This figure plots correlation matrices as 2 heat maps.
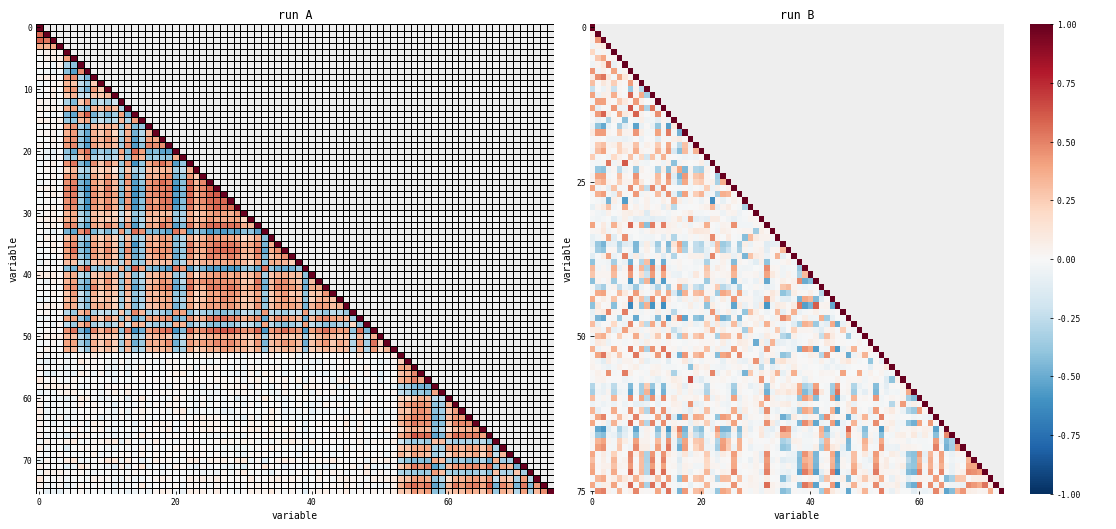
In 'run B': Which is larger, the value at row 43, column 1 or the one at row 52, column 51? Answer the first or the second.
the first
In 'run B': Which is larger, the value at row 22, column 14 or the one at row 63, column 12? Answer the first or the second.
the second
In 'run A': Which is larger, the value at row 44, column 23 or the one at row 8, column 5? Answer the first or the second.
the second
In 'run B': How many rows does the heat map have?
76
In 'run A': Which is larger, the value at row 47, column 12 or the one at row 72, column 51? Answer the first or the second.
the second
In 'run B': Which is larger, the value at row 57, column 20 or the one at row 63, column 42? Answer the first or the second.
the first
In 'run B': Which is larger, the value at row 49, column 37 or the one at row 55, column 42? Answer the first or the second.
the first
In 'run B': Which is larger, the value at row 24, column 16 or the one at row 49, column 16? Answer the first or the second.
the second
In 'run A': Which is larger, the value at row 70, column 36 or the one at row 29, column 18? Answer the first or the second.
the second
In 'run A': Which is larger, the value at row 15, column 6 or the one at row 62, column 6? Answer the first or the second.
the first
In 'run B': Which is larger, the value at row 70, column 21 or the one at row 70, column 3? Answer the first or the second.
the first
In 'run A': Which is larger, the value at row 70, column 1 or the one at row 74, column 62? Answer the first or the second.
the second
